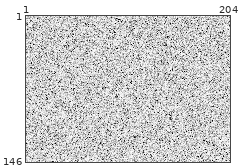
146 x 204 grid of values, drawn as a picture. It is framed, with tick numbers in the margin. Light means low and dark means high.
Neither half mirrors the other. There is no seam. Fine speckle covers the field. No regular stripes run through it. No row or column stands out. Overall the values sit about 20% of the way up the scale. There is no overall slope. The values are skewed, with a long tail toward high values.
